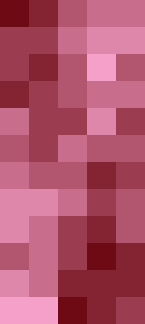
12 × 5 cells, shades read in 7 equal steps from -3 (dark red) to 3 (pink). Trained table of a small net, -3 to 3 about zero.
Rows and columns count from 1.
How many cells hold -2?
10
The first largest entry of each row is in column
4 4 4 4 4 3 1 1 1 2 1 1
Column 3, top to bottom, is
0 1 0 0 -1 1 0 1 -1 -1 -2 -3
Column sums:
4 0 -5 -3 -3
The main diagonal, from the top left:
-3 -1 0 1 -1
